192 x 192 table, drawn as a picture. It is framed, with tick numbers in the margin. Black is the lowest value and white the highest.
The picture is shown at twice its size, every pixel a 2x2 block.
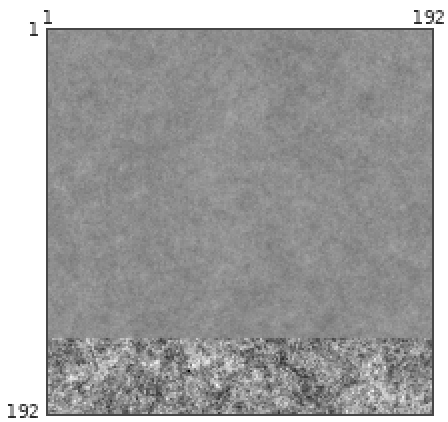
Stripes: none. Histogram: heavy tails on both sides. Slope: none. Mirror symmetry: none. Grain: blotchy. Seam: horizontal, 80% of the way down, the top part calmer.
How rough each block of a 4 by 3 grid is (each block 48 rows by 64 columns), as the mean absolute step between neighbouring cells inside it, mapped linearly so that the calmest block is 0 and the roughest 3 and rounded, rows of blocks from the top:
000
000
000
333
